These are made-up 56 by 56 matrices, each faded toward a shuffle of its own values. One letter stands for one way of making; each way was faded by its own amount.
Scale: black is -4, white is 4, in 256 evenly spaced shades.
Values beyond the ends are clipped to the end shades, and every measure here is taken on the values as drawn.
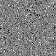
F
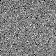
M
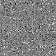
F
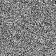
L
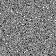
M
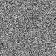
L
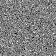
M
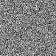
L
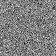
M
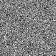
L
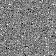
M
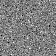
M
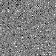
F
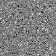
F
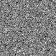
M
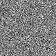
M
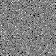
F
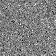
M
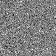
M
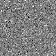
M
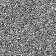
L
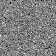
M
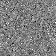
M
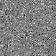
F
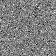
M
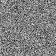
L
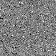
M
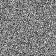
L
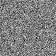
L
